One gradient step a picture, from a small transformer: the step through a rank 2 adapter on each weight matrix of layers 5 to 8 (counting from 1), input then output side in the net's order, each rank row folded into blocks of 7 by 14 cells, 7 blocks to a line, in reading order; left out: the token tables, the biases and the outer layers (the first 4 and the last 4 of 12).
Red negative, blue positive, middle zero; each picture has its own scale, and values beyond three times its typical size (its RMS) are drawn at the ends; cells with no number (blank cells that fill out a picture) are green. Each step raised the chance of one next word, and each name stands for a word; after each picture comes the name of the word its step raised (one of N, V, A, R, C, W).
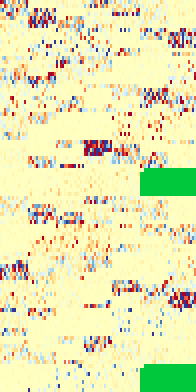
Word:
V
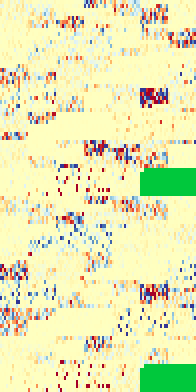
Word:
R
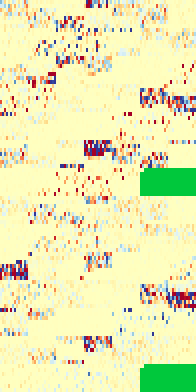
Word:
V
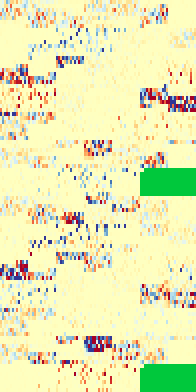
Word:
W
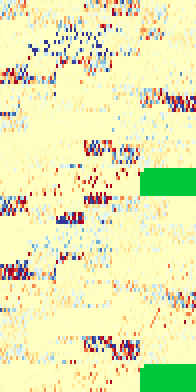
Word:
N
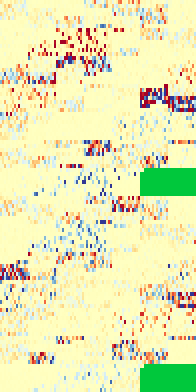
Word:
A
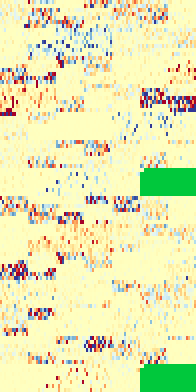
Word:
W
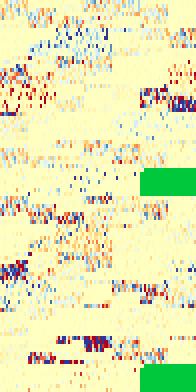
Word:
W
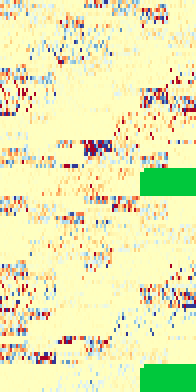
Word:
V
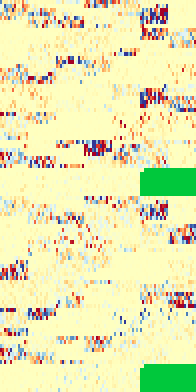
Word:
V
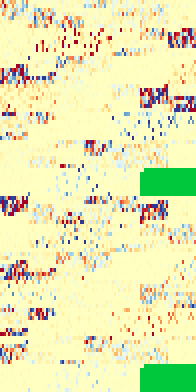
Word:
A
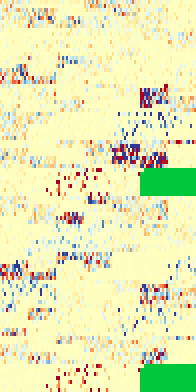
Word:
R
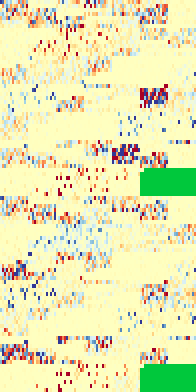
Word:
R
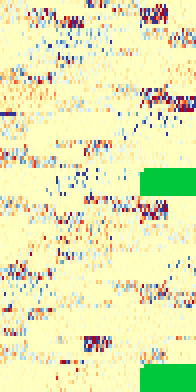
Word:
W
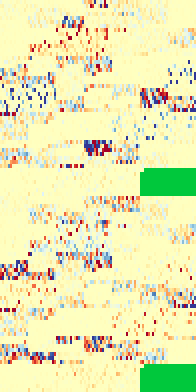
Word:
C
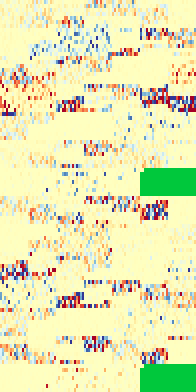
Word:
W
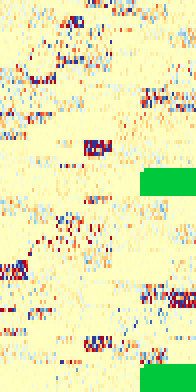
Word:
V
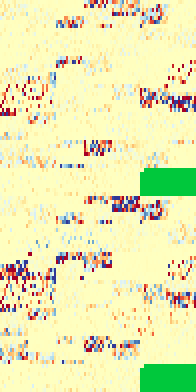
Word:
N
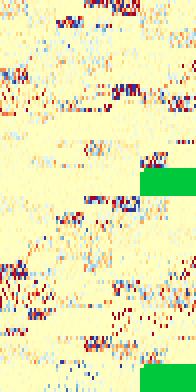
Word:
N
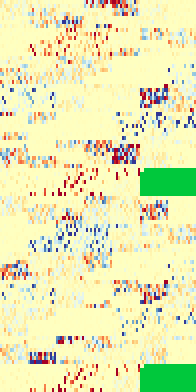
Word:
R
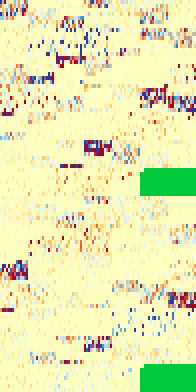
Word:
V
